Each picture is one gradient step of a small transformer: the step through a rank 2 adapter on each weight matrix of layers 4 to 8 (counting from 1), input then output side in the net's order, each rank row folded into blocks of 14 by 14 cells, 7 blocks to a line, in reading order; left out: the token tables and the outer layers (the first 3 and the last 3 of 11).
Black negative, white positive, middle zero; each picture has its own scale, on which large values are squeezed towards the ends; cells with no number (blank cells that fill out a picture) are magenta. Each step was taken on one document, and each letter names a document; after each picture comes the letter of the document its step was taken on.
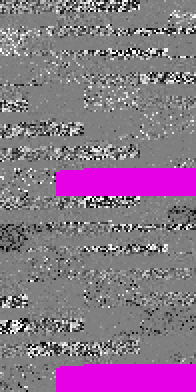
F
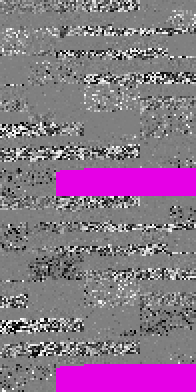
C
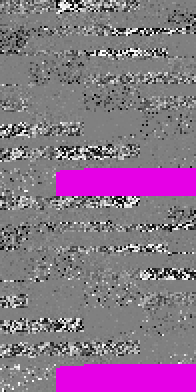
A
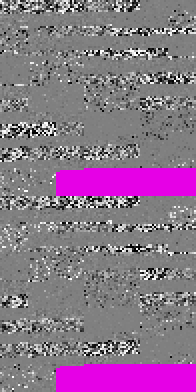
A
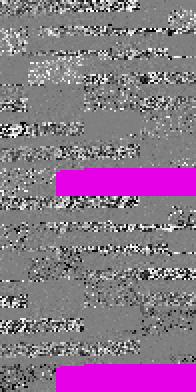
C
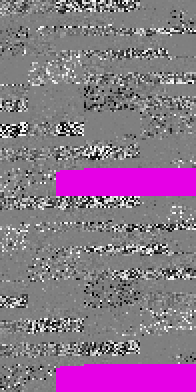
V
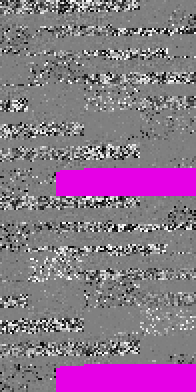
F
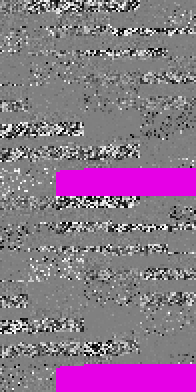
A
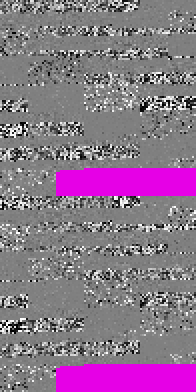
C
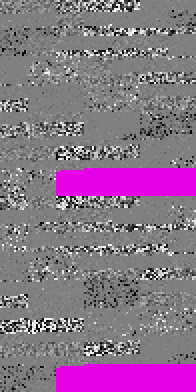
V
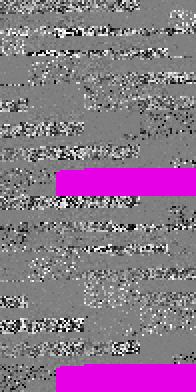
V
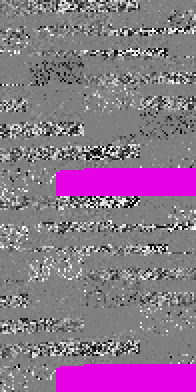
A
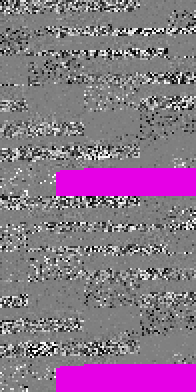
F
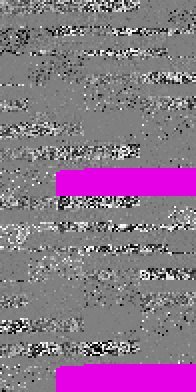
A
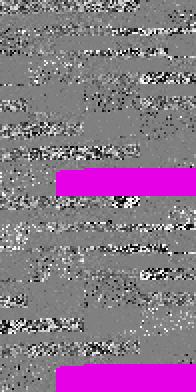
A
